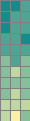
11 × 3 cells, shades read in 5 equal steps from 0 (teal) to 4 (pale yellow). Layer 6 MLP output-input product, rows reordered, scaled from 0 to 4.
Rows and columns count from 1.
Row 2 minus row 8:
-2 -1 -1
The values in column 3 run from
0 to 3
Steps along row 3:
up same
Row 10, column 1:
3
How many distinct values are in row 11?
3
